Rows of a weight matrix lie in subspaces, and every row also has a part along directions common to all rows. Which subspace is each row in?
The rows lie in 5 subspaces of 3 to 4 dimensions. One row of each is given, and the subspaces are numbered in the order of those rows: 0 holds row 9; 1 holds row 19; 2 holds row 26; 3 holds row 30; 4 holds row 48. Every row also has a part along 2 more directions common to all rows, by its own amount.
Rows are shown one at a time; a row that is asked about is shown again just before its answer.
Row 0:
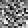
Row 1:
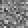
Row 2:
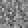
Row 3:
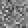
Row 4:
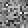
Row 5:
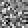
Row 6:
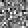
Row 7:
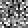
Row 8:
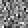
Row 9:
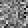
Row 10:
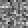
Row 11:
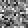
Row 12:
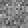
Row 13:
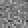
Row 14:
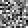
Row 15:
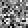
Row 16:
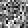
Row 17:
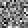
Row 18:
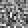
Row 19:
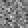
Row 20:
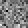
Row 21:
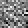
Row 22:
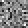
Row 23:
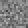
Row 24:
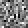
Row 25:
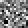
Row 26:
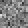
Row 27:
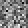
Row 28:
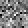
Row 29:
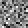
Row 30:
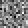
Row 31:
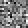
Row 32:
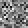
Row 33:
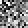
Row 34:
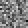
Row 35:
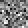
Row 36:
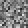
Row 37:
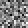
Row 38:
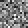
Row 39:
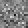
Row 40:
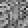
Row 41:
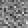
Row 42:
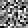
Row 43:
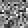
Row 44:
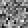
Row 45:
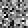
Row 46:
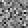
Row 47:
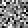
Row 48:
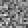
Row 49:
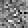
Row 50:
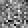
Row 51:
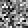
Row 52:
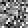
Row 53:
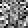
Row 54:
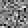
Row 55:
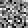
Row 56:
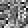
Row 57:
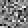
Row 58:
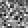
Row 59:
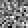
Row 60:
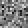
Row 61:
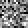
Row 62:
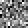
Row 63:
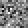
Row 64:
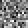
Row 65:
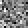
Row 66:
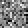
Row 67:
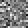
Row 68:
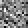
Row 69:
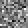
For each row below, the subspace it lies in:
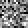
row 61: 0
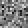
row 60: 1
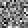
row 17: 0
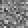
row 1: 3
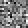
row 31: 1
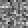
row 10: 4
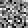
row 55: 2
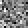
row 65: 3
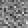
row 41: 3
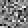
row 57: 1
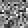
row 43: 0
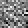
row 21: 3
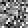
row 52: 2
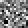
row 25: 3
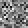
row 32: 4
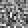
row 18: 1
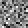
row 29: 4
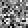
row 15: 4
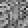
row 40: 0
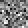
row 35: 3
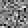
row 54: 1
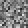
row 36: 4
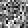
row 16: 2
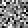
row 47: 0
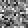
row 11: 0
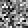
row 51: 4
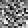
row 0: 3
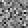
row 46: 0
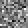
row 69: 1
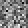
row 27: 4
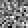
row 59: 4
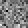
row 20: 4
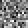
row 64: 3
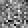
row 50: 2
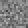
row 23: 4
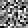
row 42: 1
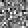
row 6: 0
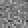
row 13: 2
